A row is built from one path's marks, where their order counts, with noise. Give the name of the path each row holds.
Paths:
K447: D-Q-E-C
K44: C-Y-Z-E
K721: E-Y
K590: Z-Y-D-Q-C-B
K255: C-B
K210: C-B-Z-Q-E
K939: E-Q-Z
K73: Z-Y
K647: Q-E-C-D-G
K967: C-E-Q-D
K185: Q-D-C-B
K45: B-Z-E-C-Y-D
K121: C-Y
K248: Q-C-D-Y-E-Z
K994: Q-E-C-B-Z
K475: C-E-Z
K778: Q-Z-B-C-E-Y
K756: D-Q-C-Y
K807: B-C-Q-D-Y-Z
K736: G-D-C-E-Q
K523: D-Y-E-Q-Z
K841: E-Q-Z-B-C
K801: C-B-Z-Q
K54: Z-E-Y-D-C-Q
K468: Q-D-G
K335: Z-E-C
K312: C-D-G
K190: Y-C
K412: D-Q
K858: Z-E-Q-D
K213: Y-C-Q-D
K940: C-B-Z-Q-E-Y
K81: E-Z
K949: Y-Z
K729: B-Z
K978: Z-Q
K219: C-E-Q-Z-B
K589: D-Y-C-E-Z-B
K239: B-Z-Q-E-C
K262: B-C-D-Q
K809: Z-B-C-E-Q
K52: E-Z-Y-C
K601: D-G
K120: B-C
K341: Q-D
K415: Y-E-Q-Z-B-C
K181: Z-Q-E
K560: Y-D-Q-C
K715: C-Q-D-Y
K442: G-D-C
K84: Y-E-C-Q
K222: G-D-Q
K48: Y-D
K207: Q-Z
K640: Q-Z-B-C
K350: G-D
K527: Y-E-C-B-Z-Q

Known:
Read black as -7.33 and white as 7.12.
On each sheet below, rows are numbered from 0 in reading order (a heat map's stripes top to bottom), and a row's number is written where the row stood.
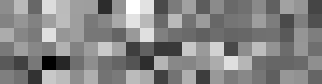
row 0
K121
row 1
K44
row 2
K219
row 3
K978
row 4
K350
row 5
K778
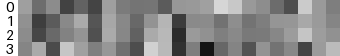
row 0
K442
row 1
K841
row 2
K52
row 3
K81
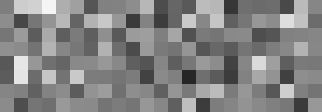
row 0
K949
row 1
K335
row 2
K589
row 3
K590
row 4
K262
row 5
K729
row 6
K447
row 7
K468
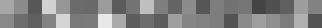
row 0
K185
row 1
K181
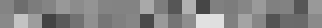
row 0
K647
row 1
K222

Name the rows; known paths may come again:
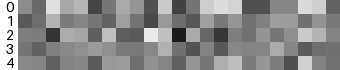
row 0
K190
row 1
K213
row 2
K721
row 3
K967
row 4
K447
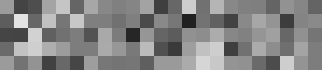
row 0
K640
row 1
K729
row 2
K48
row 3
K84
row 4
K442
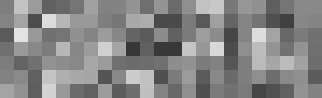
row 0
K736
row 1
K994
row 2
K262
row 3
K978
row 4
K239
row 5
K940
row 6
K185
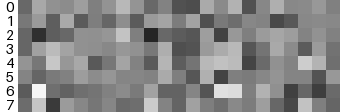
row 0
K54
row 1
K589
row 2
K858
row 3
K527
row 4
K560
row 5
K647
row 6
K412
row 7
K756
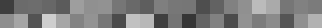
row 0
K45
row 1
K939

